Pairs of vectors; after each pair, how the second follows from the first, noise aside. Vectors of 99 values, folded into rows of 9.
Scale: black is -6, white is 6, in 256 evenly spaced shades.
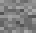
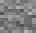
copied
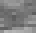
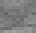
shrunk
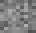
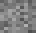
copied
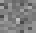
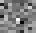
scaled up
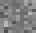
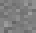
shrunk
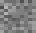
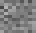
copied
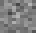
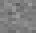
shrunk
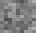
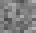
copied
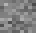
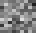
scaled up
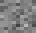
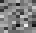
scaled up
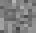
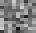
scaled up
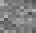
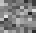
scaled up
